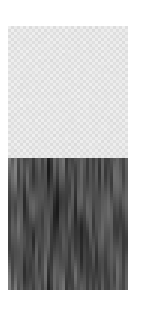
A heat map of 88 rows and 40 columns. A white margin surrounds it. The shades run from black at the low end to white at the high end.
It is made of 2 by 1 panels. Panel 1,1: very high, checkered, faint in contrast. Panel 2,1: low, streaked downward.
